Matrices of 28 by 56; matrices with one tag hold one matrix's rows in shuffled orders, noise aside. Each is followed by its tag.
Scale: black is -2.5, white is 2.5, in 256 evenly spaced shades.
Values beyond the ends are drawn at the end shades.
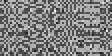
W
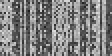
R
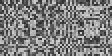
W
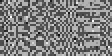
W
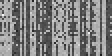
R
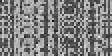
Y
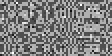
W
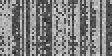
R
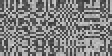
W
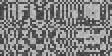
W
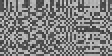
W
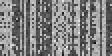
R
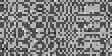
W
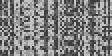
Y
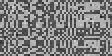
W
